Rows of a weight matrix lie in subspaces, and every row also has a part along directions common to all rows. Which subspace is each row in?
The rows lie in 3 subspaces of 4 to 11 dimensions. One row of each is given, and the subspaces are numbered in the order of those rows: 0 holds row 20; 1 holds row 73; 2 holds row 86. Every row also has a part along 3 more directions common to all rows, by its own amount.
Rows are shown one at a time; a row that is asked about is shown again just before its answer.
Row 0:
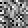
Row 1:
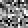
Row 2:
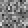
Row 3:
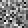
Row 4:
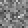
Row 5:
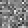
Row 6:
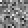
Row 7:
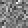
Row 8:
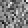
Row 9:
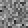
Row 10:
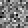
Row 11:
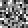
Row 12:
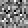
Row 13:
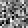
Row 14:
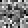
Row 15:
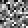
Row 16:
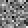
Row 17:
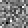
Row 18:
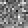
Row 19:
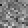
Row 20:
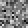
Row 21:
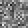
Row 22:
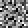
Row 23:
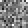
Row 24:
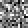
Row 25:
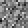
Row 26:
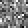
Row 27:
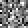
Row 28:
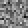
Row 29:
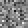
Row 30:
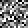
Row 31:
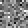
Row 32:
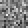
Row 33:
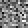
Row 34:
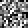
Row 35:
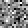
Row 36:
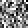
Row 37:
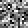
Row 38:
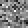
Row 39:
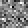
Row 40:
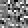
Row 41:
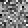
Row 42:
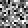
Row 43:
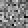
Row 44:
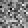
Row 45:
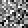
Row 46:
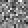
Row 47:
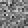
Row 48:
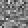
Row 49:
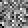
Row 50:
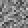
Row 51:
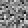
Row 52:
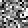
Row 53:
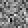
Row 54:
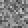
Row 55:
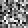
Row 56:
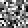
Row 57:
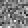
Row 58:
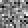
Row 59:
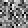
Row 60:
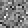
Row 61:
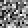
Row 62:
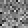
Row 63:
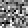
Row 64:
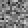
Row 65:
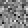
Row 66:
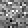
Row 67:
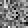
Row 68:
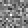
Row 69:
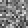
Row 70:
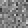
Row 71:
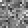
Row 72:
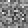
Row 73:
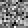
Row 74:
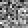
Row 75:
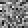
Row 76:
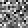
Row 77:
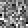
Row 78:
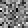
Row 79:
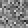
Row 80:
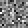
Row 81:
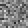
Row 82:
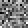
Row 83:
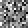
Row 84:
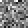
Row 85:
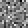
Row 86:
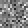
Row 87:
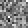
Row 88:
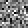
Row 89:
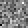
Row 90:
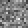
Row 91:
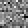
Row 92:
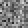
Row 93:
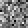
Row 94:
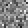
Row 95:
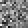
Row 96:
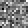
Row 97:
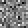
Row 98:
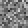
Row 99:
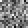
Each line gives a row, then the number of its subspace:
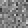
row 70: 0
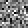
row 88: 0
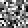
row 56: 0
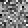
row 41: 0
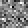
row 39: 2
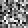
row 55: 1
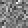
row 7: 1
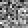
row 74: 1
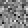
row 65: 0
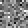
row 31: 2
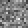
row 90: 2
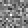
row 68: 2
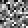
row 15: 1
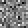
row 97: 1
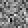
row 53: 0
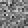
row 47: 1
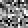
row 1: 2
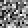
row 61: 0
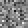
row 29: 2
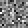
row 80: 2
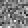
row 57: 0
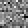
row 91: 2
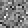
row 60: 1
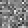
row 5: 1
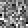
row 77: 0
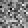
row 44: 1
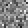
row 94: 0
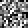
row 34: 1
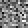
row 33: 2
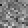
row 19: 2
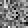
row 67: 2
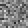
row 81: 1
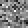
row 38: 2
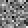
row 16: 0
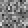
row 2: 2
